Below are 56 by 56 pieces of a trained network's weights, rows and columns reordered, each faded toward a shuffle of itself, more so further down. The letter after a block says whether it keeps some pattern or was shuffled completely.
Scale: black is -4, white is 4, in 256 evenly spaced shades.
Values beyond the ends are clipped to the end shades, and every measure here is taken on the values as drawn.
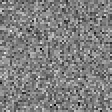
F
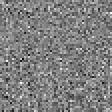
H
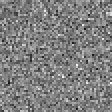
F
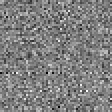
H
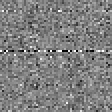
H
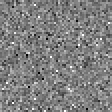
F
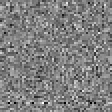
H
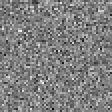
F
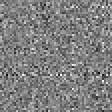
H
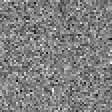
F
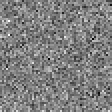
F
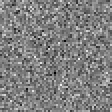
F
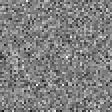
H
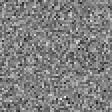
F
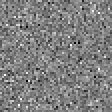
F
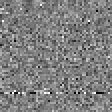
H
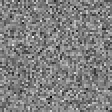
F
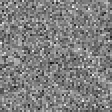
F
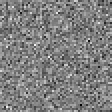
F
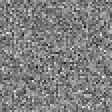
F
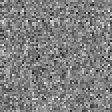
H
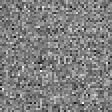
H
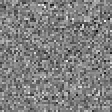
H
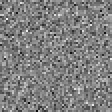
F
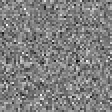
H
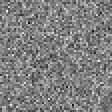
F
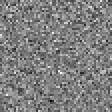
H
